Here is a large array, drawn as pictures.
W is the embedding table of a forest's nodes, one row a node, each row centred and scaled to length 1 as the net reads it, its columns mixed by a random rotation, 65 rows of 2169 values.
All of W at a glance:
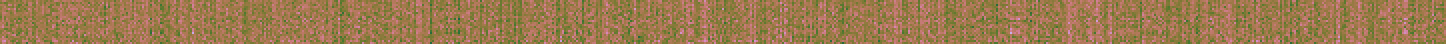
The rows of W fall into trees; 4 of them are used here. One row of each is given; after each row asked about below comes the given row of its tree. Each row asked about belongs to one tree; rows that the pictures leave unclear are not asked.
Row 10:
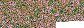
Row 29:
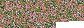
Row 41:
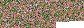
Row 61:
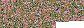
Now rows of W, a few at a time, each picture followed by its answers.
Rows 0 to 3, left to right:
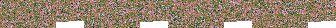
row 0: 10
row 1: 61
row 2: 29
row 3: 41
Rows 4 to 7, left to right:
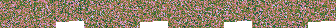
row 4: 10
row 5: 29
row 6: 10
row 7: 29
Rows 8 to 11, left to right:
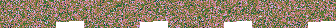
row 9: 61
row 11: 29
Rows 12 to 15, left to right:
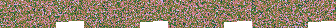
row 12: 10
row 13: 10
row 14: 29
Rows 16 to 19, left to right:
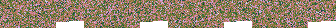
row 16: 41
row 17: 10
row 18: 10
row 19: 61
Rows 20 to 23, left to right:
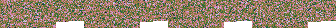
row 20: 61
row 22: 10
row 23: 61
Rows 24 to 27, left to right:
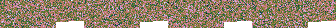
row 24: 29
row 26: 41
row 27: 29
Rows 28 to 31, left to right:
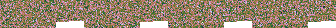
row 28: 29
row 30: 10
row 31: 10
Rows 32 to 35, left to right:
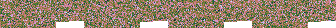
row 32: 61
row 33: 29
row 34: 29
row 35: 10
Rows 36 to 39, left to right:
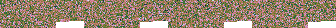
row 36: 29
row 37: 61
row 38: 41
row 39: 61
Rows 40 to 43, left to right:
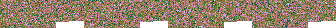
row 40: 61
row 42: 29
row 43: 41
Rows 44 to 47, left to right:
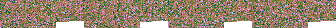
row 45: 10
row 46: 29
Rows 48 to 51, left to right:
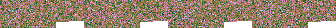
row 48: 29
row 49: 29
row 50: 29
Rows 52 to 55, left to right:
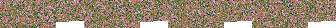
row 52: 10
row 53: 41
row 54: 41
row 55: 41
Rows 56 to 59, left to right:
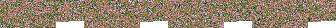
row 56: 61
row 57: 41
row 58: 61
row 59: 29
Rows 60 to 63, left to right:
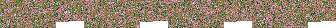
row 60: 61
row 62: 61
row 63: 29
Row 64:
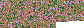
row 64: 10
